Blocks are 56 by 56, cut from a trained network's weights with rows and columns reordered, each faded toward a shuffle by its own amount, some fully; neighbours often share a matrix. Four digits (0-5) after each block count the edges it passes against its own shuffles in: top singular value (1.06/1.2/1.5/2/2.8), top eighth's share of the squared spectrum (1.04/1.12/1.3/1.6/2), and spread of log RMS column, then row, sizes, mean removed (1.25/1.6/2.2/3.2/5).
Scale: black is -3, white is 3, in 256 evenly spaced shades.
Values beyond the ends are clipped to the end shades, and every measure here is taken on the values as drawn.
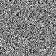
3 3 1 0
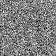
0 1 0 0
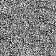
2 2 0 0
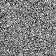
0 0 0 0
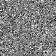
2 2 1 0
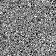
1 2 0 0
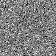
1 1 0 0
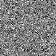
2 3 1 1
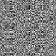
4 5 3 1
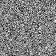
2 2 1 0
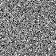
0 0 0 0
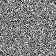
2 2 0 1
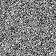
0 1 0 0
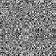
3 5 2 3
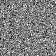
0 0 0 0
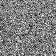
0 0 0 0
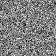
1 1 0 0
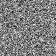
0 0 0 0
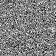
1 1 0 0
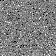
1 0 0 0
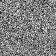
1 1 0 0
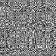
3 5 2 3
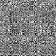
3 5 2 3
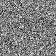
1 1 0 0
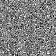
2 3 1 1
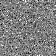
0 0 0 0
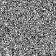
2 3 1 1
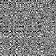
3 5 2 3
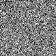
1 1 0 0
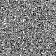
1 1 0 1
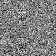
2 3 1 1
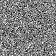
0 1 0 0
